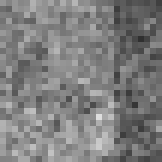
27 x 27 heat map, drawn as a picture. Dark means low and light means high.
The top right is the ninth with the lowest average. No regular stripes run through it. The left part is higher, up to a seam about 70% of the way across. The values follow a bell shape.
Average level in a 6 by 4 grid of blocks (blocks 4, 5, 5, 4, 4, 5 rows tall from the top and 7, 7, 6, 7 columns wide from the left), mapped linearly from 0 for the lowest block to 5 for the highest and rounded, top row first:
4 4 2 0 | 3 4 3 0 | 2 4 3 2 | 3 3 3 1 | 5 4 5 1 | 5 5 5 1
